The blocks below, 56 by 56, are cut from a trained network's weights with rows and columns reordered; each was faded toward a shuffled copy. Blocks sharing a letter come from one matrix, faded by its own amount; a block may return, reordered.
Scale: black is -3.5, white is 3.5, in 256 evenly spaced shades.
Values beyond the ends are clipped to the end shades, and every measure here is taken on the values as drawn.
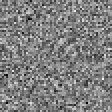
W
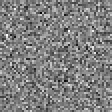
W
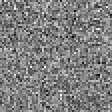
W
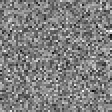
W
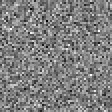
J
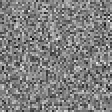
W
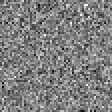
J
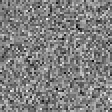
J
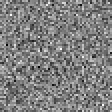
W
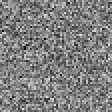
W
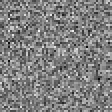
W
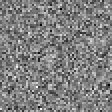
W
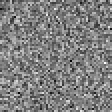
W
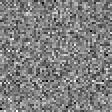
J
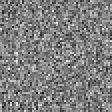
J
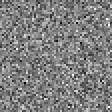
J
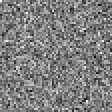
W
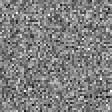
J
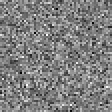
J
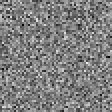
W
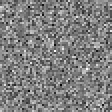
J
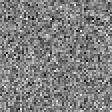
J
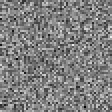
W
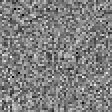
W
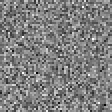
W
